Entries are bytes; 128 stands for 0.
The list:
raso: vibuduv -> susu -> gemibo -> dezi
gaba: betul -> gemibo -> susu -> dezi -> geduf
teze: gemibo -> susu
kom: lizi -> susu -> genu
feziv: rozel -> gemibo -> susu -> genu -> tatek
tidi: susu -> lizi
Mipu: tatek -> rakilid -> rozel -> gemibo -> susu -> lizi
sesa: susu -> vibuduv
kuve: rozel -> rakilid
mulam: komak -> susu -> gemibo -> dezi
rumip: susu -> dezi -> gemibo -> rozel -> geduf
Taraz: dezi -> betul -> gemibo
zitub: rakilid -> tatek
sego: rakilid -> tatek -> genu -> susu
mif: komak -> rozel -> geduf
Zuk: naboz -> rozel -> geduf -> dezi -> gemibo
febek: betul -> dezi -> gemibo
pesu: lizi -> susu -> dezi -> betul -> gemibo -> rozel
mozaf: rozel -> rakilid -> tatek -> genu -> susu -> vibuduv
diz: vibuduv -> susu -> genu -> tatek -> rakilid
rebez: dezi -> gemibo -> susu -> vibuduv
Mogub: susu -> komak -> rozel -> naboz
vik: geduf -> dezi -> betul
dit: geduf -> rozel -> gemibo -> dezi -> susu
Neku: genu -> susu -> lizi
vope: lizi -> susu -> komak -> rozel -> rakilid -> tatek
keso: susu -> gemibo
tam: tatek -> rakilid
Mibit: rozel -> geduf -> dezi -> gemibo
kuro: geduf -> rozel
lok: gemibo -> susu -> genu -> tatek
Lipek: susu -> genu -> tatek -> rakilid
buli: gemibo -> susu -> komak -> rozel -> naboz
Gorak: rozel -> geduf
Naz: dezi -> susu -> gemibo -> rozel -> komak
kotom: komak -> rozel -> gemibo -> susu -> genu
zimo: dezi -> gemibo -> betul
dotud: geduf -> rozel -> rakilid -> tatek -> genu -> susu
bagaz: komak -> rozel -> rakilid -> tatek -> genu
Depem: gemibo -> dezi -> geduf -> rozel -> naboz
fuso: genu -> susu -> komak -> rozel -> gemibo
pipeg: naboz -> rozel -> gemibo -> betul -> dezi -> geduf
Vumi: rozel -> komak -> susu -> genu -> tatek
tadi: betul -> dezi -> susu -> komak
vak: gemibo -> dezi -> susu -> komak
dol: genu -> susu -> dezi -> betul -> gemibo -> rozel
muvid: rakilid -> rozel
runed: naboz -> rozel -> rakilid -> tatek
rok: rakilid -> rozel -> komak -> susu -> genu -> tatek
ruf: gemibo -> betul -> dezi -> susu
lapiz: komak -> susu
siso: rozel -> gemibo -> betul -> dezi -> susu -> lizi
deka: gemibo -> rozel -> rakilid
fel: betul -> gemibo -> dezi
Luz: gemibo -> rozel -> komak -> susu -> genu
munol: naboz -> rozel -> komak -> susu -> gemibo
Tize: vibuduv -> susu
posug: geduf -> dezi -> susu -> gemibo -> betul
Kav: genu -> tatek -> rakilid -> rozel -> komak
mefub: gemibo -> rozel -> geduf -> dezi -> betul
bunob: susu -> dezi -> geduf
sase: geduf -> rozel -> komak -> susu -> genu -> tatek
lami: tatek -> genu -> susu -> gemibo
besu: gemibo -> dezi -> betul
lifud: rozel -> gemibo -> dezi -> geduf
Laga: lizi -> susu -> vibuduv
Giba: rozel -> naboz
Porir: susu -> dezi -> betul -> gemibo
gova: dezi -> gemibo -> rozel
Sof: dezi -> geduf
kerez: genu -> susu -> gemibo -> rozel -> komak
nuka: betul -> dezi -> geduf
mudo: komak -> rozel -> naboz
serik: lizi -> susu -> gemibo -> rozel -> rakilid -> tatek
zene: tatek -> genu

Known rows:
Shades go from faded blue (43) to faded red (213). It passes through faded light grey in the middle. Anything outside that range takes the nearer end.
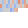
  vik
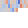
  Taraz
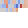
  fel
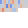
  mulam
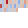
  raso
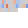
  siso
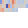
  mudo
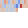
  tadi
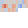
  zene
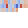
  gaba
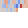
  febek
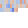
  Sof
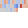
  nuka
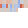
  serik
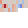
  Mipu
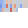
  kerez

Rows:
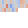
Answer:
bunob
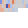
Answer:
mif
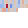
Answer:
keso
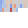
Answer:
fuso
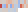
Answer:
kom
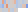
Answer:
lifud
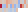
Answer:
Laga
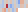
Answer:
rumip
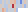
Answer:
munol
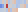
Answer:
mefub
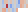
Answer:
Porir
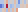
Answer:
teze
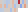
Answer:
dotud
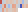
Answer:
sego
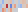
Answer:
Lipek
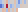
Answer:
buli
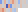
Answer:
lapiz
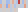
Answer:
sase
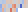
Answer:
Kav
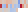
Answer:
pesu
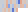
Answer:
Naz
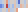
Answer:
vak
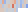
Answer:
Giba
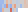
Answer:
dol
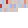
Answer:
diz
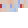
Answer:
vope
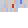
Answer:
pipeg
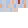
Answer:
kuro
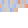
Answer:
posug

